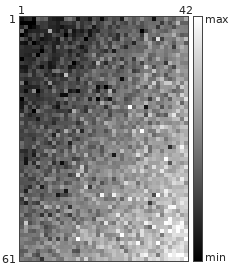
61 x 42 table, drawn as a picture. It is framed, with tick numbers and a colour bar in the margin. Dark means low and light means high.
Average level on the scale: 50%. Ninth with the highest average: bottom right. Slope: up to the bottom right. Mirror symmetry: none.
